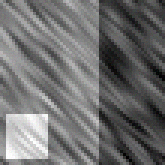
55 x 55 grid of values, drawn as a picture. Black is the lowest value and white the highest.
Odd patch: higher, in the bottom left. Seam: vertical, 60% of the way across, the left part higher. Ninth with the highest average: bottom left.
